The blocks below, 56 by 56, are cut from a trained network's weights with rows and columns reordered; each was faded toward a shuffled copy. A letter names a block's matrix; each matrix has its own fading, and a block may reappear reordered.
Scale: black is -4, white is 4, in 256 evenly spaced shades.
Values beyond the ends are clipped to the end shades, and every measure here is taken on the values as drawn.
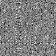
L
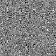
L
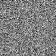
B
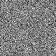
B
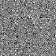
L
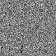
B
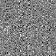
L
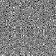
L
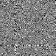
L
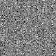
L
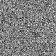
B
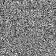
B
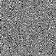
L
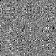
L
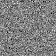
B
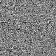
B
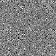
L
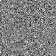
L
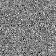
B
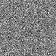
B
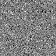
B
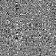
L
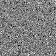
B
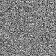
B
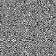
L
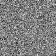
B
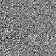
L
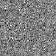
L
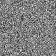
B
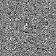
L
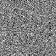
B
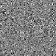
L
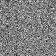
B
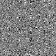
L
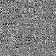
L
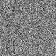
B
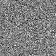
B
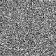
B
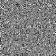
L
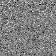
B
